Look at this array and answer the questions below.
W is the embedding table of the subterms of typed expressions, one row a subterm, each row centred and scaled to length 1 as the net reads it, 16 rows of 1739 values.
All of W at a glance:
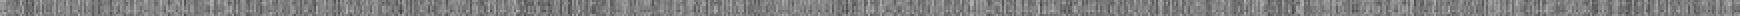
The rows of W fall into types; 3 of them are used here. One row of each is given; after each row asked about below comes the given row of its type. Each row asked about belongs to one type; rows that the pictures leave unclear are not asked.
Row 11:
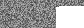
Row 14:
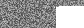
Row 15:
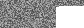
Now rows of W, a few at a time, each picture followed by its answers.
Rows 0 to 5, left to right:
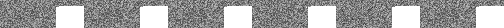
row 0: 15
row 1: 14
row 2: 14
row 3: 14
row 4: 11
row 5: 14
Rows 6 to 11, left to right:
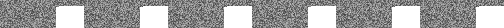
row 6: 15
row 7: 11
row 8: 11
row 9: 15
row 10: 11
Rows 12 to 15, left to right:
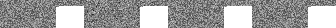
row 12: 15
